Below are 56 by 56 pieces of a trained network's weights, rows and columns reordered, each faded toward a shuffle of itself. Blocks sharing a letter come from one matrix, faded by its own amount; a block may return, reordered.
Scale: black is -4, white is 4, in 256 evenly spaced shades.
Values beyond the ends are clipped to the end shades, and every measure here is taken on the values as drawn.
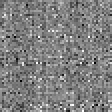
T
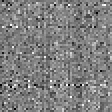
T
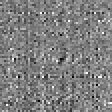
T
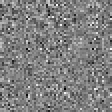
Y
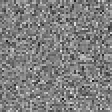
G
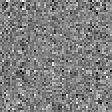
Y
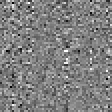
Y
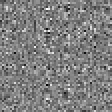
Y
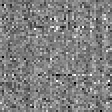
T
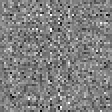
Y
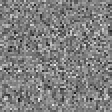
G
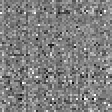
T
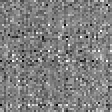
T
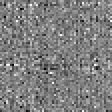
T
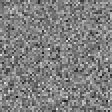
G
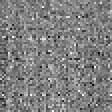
T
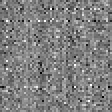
T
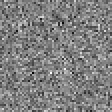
G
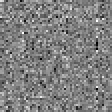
Y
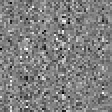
Y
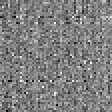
T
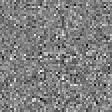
Y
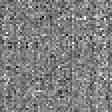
T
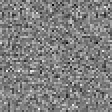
G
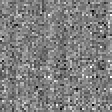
T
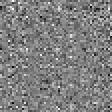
Y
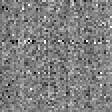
T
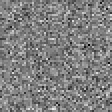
G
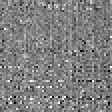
T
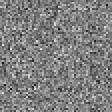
G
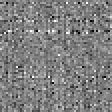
T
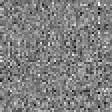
Y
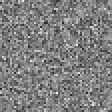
G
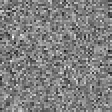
G
